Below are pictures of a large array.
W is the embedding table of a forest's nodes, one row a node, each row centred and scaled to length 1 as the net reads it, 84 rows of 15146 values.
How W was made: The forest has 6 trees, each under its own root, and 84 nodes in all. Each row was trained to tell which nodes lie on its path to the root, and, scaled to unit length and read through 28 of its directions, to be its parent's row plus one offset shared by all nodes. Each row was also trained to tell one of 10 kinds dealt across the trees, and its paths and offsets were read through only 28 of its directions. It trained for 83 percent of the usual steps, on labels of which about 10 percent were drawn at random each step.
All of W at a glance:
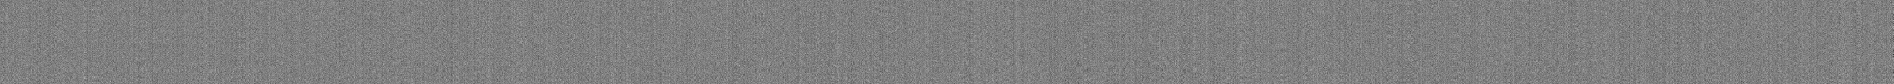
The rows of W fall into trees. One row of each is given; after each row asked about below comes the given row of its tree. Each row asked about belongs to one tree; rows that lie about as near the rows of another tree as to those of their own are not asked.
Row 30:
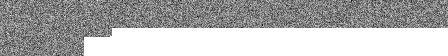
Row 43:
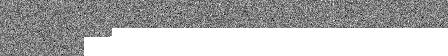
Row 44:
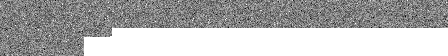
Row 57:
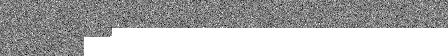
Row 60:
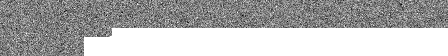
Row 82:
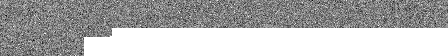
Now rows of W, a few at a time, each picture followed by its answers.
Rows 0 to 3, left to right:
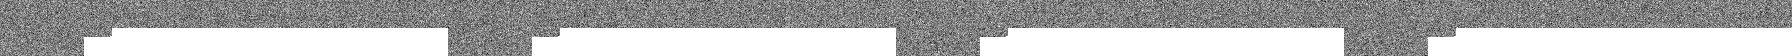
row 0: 43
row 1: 44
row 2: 60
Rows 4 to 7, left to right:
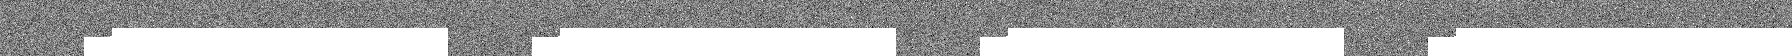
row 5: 57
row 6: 44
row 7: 82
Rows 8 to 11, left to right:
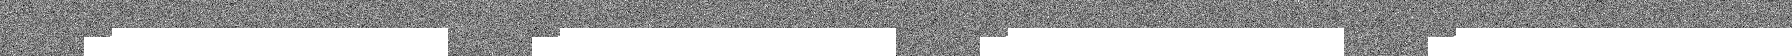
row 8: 30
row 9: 82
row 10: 44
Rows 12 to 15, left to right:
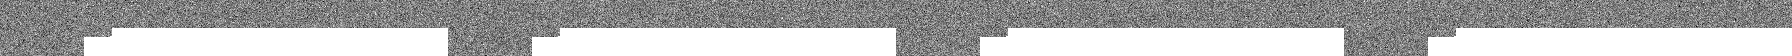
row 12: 44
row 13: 60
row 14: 43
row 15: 82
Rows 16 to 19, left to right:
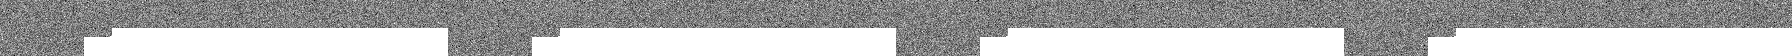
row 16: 60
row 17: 57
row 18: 43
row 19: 82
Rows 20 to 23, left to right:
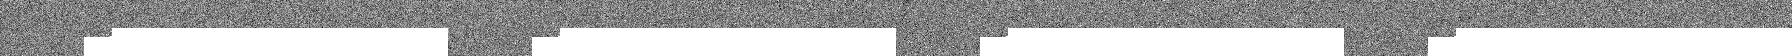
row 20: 44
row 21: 43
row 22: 60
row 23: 82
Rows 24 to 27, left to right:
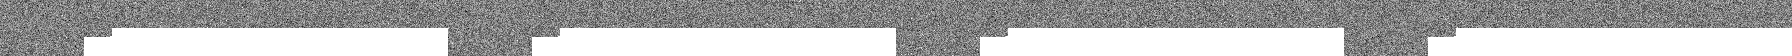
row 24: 82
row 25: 43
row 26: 44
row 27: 44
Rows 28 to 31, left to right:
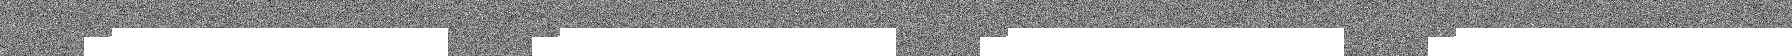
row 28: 82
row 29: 60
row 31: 82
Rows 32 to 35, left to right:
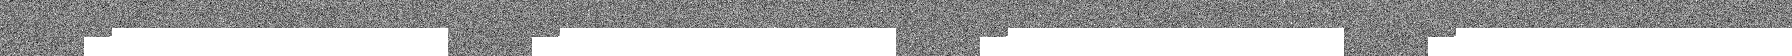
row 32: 44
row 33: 43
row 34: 44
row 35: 57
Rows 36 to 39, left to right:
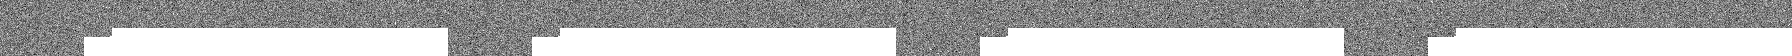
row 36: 44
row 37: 44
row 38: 60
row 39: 43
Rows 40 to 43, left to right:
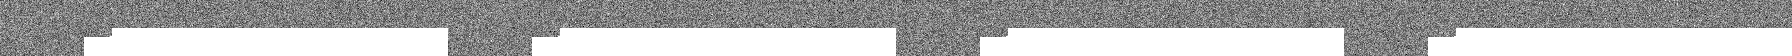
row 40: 30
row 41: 43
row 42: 60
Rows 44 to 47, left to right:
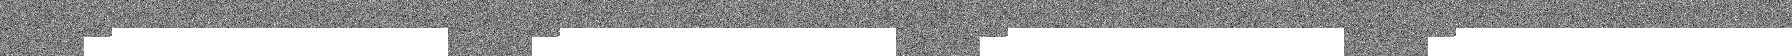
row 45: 44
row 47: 44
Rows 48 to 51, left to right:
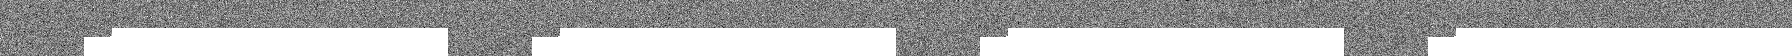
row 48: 43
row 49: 57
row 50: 82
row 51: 57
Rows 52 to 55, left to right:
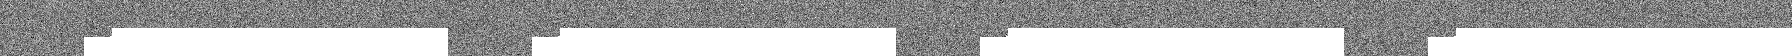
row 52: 43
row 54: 43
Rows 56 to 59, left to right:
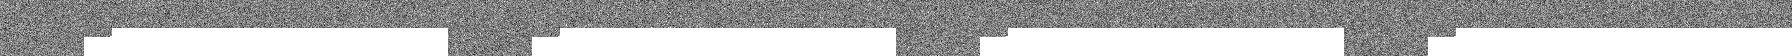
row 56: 30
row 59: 44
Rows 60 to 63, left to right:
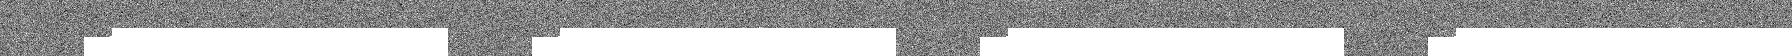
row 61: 57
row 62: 82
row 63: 82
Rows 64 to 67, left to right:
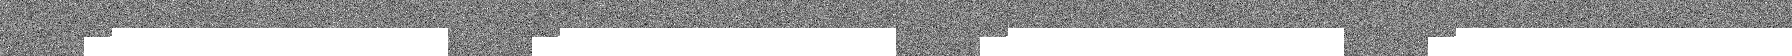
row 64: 82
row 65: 30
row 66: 44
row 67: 43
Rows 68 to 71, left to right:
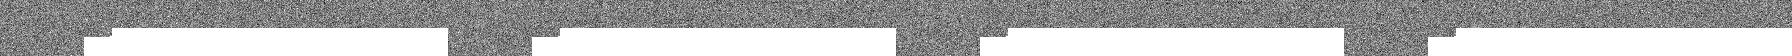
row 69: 43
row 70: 43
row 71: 43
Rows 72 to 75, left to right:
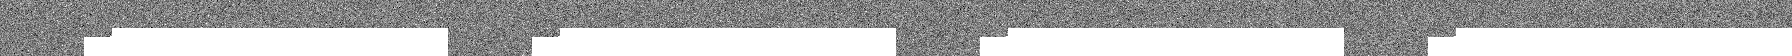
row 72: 57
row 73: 82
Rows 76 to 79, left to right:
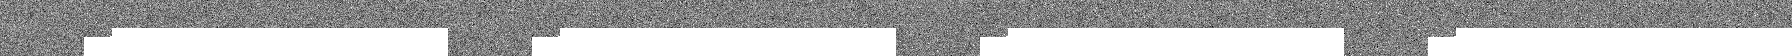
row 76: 82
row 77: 82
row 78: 82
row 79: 44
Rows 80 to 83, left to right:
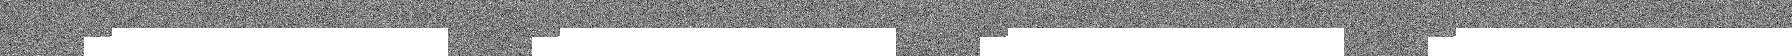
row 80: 44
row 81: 57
